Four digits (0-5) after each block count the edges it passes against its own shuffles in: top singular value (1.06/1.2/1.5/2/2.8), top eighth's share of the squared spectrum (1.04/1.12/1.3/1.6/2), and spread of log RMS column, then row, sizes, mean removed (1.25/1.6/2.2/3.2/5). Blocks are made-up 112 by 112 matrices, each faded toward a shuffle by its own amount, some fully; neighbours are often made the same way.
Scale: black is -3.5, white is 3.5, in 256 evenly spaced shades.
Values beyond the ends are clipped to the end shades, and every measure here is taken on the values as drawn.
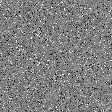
0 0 0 0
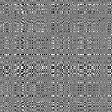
5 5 4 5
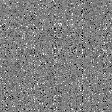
4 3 2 1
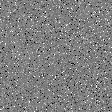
0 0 0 0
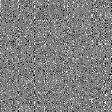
4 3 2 2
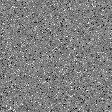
1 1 0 0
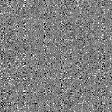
4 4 3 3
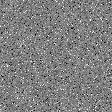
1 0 0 0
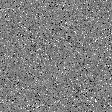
0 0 0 0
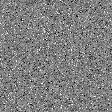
0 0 0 0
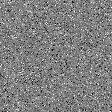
0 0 0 0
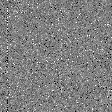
2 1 1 0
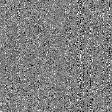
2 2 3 0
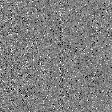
1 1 2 0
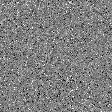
0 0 1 0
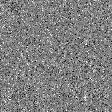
3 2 0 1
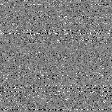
3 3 0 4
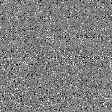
2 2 0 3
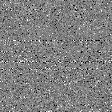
3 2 0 3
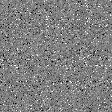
2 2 0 2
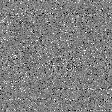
2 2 0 2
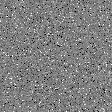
0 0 0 0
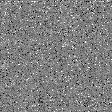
1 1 0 1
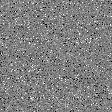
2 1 0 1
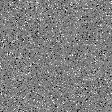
3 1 1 0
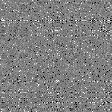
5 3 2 2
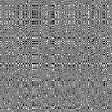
5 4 3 4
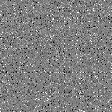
4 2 1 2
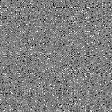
4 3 1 2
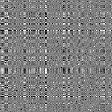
5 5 4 4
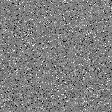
3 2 0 0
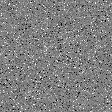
2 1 0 0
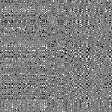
5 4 3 3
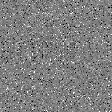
4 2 1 1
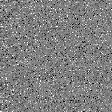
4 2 1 1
